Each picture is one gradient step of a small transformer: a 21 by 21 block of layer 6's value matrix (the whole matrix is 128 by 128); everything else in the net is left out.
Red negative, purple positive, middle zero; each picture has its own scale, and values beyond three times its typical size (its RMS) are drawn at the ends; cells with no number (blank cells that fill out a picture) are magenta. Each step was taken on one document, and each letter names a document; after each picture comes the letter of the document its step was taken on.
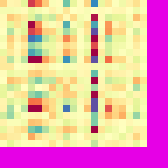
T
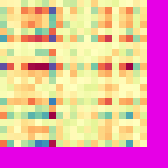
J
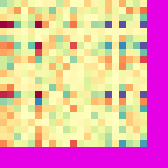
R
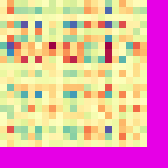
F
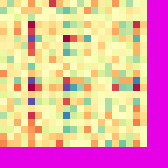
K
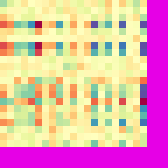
R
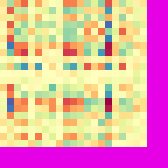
F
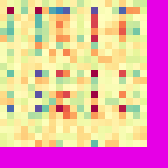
T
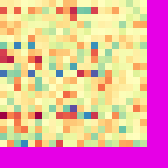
K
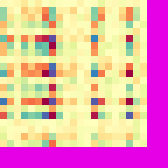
J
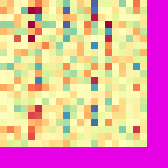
T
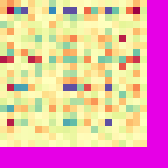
K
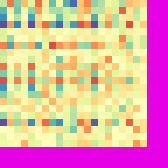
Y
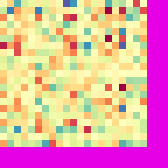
Y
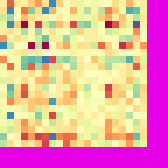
J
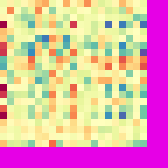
R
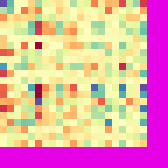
R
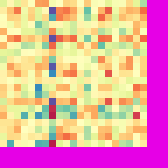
J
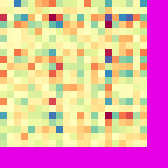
Y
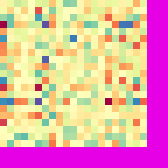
Y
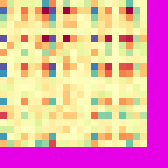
J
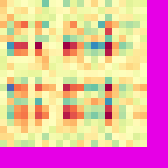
F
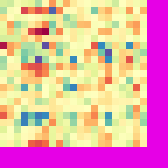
J
